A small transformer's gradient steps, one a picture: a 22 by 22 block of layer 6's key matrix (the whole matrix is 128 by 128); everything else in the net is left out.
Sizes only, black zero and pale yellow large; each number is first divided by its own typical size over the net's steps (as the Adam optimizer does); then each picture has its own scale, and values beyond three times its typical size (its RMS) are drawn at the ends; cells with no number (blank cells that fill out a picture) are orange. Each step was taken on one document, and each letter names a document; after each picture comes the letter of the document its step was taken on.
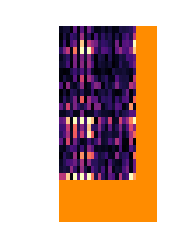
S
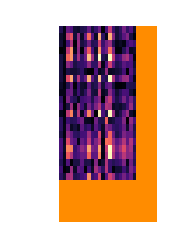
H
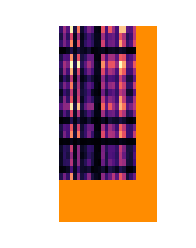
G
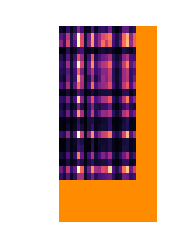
G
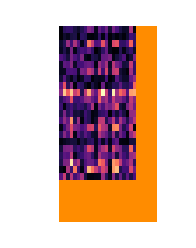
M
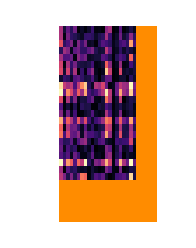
M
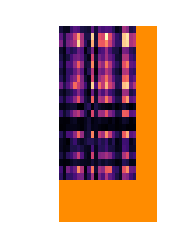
G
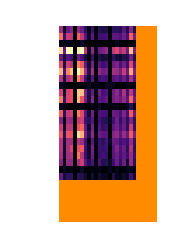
M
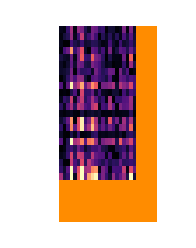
S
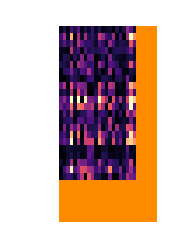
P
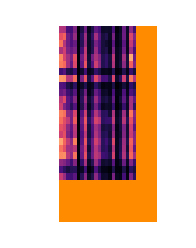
H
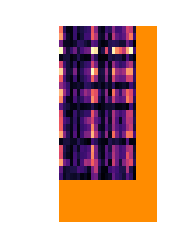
M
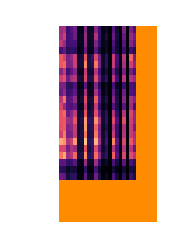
H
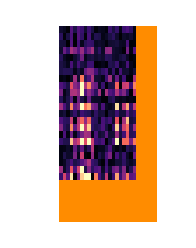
S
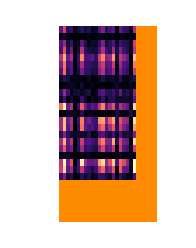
H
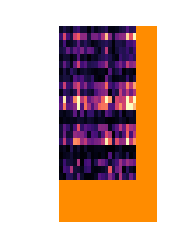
P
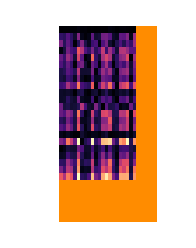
G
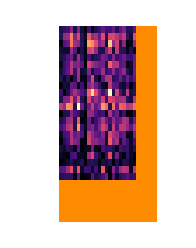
G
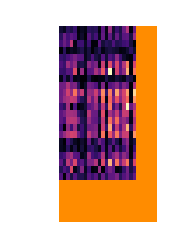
M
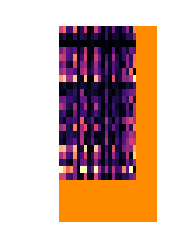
H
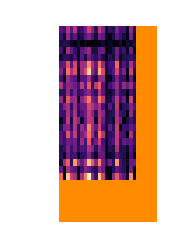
M
